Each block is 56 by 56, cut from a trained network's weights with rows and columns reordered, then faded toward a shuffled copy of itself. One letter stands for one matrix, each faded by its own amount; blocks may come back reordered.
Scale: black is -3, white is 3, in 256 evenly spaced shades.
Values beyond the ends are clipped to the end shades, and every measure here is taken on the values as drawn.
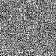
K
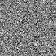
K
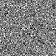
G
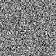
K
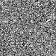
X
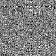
G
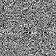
G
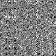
G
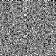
G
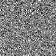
K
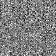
X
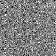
K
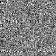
G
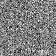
X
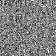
X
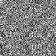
G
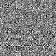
G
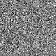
K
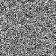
K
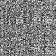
X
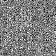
X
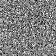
X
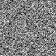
K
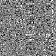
G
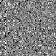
G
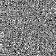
K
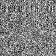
X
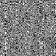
G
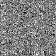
X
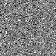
K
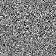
K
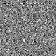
G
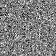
X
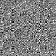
G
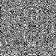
G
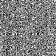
X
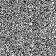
X
